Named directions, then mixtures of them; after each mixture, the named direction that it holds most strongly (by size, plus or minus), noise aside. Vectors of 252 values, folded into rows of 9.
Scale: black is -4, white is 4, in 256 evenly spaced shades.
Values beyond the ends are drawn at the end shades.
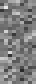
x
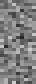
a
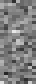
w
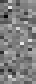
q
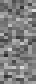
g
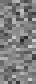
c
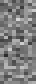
g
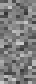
w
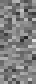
c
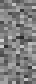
a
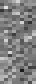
x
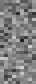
c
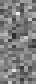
c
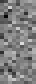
q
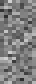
x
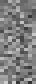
a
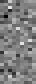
q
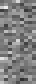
x
